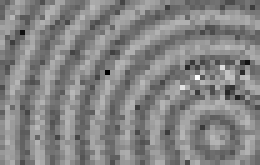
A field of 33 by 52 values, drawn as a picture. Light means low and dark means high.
The middle right is the roughest part. Concentric rings centre on the bottom right. In the middle right lies a patch that is rougher than the rest. The histogram is bell-shaped. The halves do not mirror each other.
